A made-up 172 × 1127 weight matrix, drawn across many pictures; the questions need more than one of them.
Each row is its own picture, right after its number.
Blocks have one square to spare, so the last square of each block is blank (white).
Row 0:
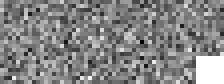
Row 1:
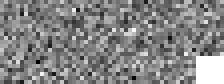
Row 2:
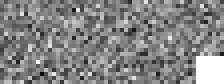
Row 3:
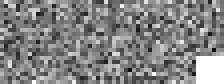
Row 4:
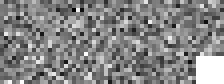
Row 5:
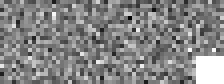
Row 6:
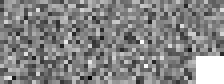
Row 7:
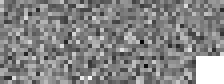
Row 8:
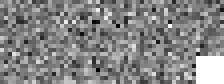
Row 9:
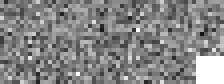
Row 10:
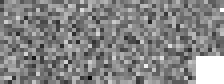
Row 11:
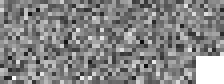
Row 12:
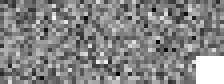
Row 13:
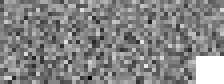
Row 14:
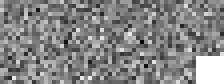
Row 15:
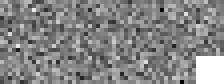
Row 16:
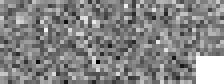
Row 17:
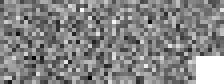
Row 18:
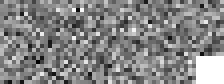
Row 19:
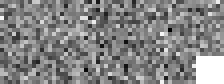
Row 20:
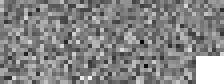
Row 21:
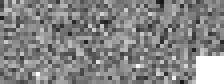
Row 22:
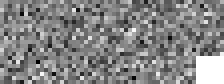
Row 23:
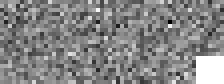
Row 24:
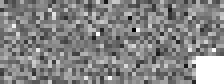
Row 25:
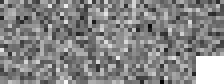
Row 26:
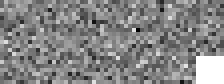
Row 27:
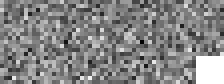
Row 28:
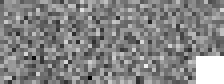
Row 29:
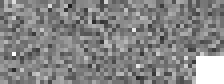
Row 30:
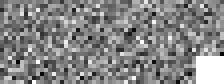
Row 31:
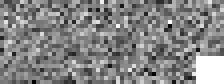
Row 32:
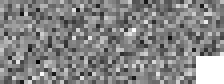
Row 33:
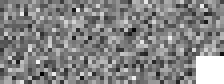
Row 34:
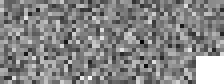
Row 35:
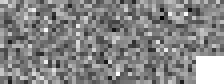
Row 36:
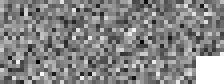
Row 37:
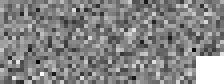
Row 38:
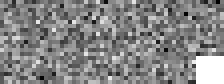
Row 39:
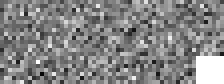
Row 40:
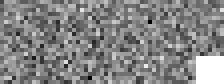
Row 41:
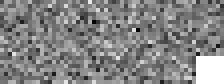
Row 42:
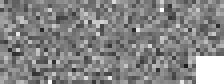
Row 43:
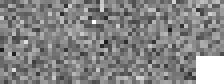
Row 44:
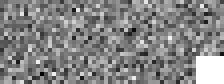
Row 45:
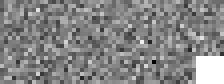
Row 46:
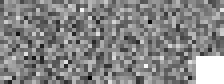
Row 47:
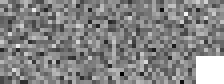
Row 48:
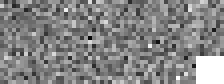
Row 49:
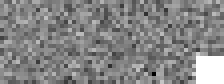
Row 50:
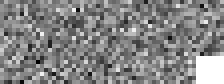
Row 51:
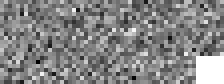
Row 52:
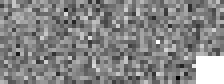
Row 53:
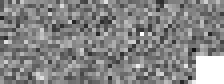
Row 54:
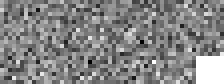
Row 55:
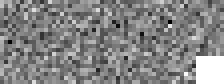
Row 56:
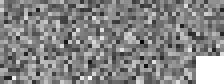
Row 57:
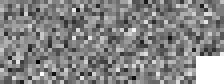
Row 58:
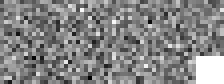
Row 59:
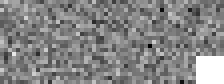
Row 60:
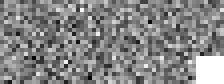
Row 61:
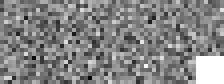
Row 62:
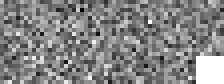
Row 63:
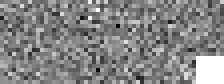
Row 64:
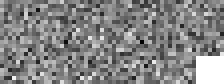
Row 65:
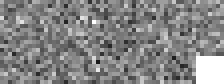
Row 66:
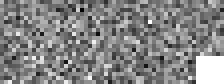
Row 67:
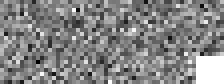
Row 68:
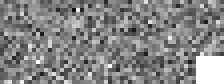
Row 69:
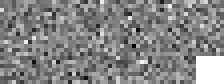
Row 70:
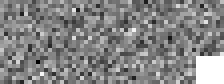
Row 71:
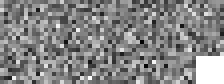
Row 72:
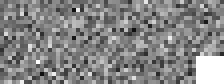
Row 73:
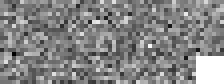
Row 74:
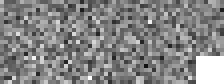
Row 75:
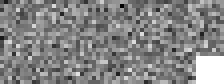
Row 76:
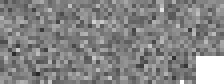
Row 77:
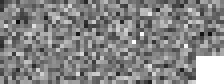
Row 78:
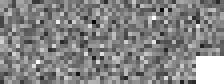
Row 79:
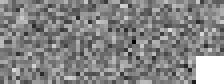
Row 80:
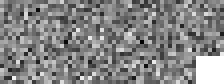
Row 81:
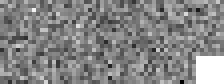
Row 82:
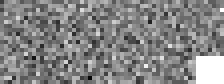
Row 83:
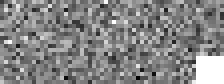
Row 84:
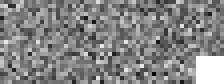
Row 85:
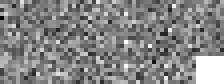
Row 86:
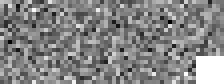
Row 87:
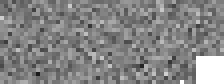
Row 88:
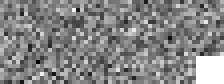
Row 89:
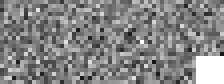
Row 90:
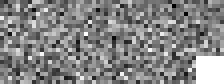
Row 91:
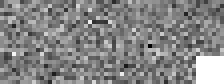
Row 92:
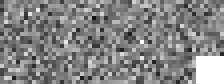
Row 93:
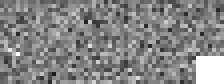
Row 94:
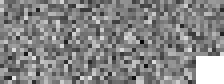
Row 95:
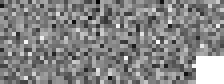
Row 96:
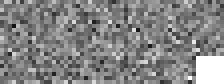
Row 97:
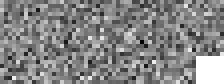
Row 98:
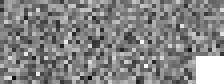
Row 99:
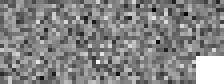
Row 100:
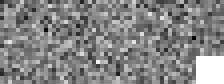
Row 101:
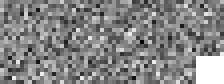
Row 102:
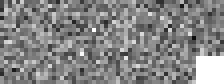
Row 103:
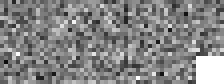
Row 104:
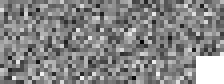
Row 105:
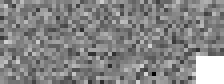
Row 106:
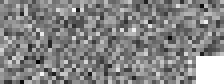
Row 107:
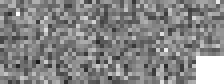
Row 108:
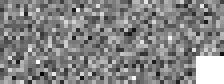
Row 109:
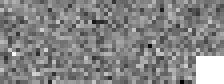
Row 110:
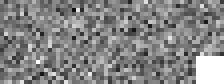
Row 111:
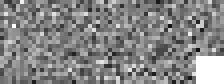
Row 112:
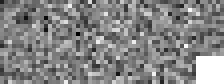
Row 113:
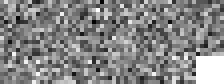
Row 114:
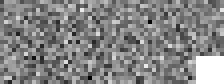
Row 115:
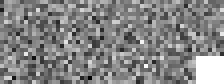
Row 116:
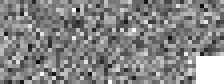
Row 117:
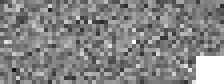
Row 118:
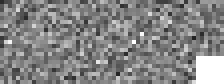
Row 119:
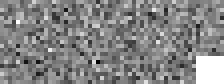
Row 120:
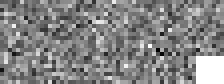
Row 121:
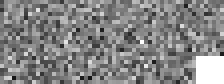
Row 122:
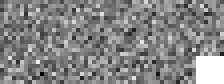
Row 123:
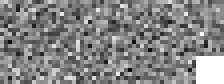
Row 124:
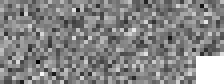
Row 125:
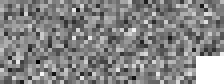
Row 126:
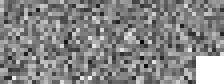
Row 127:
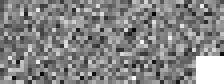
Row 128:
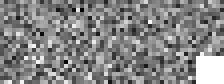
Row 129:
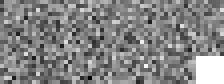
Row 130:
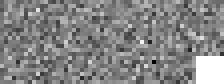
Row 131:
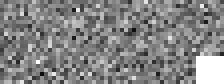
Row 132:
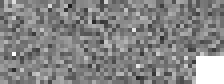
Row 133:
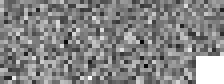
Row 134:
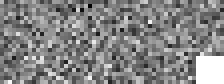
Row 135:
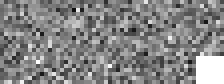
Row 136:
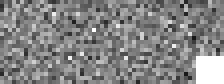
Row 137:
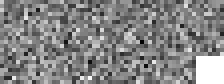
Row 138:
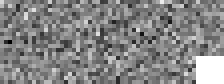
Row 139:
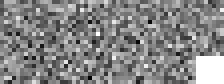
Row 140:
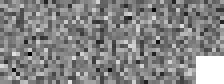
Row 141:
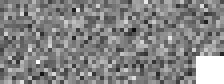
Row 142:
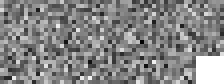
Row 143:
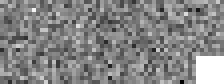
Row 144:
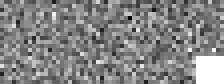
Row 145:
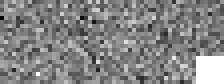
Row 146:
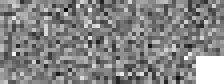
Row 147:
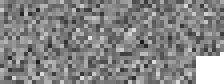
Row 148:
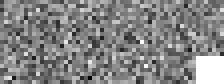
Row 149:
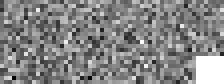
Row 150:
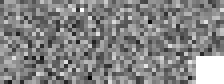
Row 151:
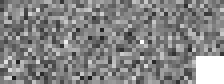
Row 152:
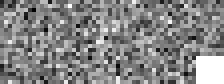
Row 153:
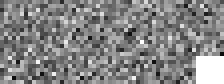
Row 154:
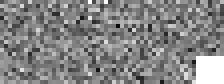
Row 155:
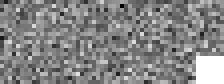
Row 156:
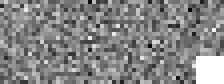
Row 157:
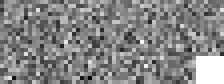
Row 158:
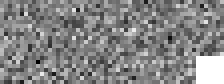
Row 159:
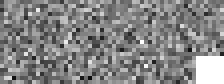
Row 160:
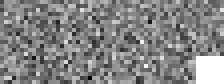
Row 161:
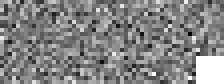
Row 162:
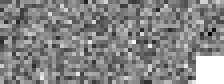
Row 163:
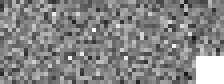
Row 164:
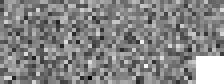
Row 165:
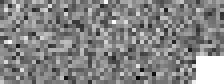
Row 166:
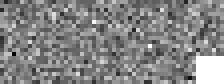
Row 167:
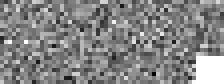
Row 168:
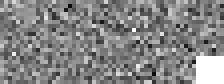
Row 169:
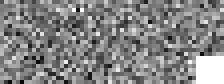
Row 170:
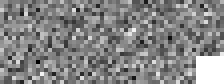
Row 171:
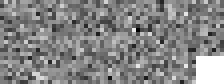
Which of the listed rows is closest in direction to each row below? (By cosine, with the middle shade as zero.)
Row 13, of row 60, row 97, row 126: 60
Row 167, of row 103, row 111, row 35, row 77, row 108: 77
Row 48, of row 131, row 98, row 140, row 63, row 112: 63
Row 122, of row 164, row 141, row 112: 141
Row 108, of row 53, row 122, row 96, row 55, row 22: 122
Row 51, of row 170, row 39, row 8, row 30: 170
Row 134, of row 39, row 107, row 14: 39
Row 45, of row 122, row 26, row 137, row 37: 122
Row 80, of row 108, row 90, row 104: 104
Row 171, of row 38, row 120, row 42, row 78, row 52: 52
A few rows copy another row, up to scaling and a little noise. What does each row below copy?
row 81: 143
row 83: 165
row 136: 163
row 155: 75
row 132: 29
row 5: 144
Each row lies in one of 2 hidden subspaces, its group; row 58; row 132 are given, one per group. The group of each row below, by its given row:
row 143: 132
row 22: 58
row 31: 132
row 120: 132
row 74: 58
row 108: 58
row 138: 132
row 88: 58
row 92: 58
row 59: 132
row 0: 58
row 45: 58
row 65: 132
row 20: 58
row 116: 58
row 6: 58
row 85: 132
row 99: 132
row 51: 58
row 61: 58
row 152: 132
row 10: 58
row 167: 132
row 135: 58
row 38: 132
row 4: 58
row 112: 132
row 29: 132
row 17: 58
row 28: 58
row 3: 132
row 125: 58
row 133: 58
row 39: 58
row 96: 132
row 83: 132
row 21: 132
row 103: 132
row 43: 132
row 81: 132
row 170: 58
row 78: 132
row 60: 58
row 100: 132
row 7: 58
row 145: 132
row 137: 58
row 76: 132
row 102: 132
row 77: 132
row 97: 58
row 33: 58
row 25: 132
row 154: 132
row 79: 132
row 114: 58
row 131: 58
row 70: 58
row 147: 58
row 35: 132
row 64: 58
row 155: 132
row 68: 58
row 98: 58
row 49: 132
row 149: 58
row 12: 132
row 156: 132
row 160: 58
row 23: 132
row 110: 58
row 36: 58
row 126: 58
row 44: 58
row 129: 58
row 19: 132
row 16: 132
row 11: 58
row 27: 58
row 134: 58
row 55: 132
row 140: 132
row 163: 132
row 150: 58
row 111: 132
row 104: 58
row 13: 58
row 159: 58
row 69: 132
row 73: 132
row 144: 132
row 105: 132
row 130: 58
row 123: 132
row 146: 132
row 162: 132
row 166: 132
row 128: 58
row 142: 58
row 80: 58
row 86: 132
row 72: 58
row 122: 58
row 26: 132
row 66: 58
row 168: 132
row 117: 132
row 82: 58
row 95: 132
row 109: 132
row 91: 132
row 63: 132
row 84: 132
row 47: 132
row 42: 132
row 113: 132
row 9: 132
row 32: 58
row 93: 132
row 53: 132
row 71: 58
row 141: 58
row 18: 58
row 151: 58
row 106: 58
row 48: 132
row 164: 58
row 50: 58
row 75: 132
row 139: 58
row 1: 58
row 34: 58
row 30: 58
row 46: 58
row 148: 58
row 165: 132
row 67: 58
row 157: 58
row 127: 58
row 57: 58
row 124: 58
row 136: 132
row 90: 132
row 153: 58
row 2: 58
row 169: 58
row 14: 58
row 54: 58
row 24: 132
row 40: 58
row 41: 132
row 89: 58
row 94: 58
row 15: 132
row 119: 132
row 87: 132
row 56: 58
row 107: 132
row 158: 58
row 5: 132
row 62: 58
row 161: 132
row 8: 132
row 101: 58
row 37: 58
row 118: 132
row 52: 132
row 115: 58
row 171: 132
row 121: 58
